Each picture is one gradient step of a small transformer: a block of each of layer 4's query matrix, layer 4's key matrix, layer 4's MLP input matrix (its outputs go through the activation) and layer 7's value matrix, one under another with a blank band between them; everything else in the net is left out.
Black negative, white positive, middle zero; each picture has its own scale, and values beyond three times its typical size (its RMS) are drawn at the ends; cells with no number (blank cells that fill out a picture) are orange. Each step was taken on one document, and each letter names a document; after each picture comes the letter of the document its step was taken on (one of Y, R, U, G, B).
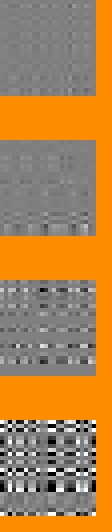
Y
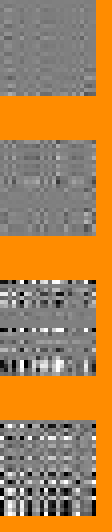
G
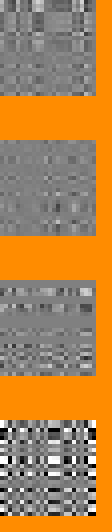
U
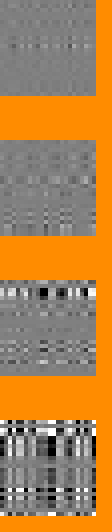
Y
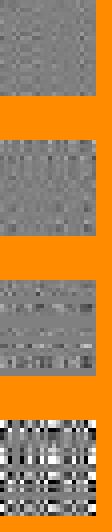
U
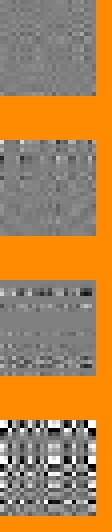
U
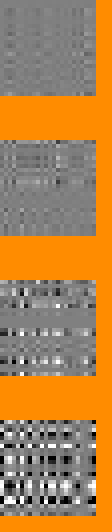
G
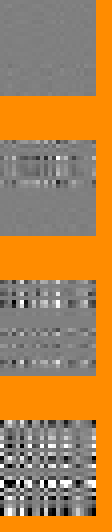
G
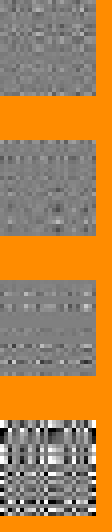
U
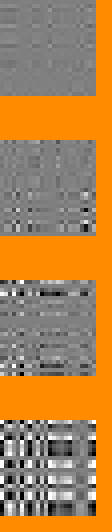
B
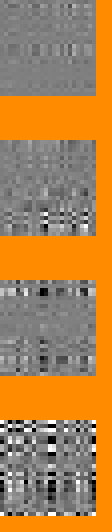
Y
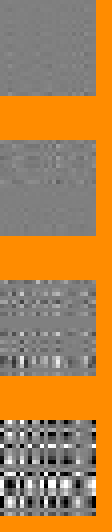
G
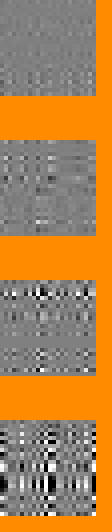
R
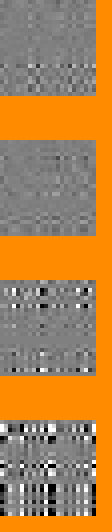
R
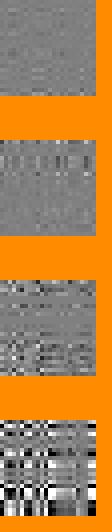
B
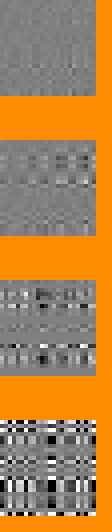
Y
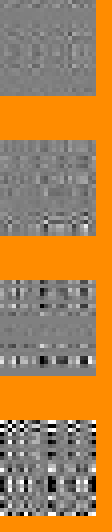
Y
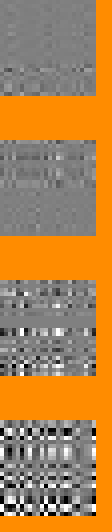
G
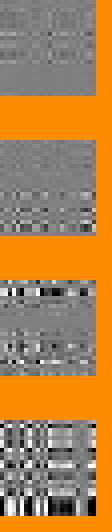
B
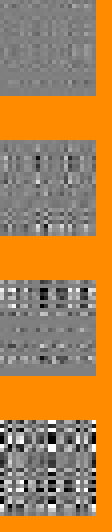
Y
